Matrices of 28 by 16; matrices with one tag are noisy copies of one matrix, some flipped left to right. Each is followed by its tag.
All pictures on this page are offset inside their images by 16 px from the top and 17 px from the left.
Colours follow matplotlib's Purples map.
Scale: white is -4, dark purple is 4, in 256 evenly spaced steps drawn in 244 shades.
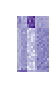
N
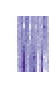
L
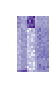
N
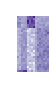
N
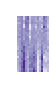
L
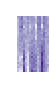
L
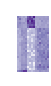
N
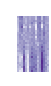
L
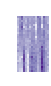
L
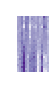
L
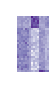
N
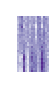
L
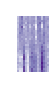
L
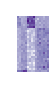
N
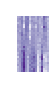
L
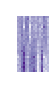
L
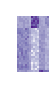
N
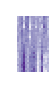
L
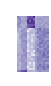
N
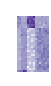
N
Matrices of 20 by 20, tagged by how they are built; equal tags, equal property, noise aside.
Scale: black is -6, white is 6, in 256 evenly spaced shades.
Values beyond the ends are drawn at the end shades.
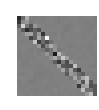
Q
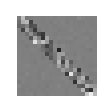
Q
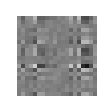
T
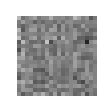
T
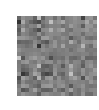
T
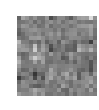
T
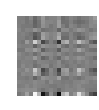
T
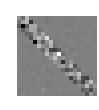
Q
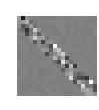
Q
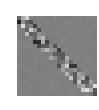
Q
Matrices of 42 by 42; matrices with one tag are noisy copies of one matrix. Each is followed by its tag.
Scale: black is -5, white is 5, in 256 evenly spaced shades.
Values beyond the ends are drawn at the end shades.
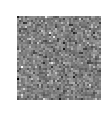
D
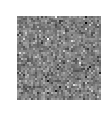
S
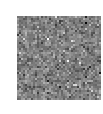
S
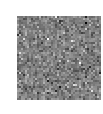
S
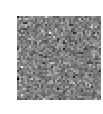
D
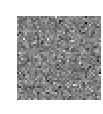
S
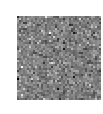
D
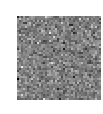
D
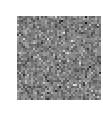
S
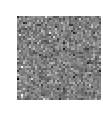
D
